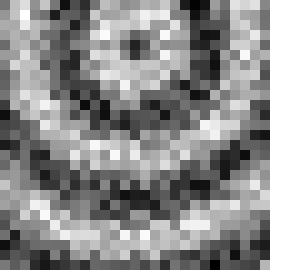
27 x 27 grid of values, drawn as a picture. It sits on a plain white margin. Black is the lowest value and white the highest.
Rings spread out from the top middle. No overall slope runs across the table. Overall the values sit about 50% of the way up the scale.
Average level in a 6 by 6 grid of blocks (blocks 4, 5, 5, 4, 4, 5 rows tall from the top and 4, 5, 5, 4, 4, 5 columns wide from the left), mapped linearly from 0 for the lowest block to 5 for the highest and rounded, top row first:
515504 / 414404 / 231133 / 124421 / 420024 / 134431
